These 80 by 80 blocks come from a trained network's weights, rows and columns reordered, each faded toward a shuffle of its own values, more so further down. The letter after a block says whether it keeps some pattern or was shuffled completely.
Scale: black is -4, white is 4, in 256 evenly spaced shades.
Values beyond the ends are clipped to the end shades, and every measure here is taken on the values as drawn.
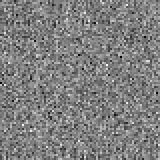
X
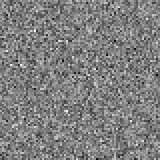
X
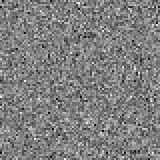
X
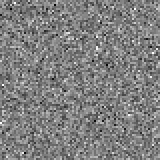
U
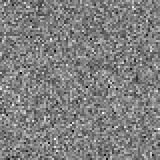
U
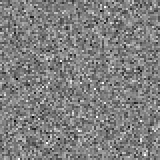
U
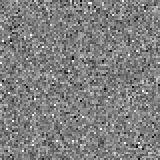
U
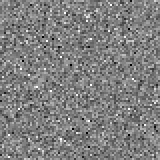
U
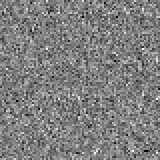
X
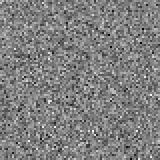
U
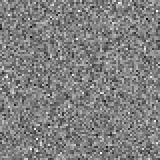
U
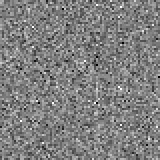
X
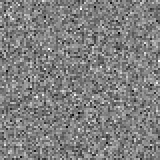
X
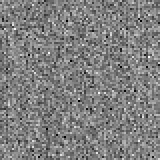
X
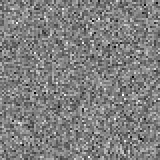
X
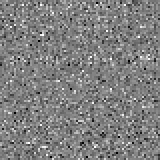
X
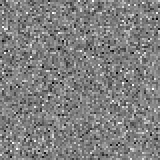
U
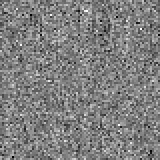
X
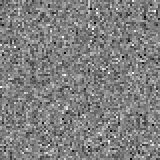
X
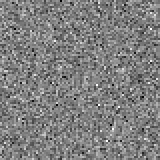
U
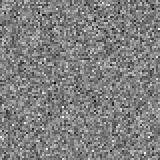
U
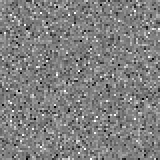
U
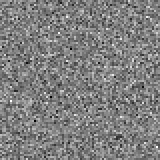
X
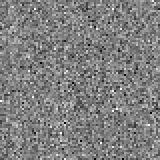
X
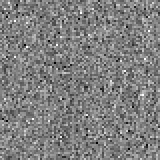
X
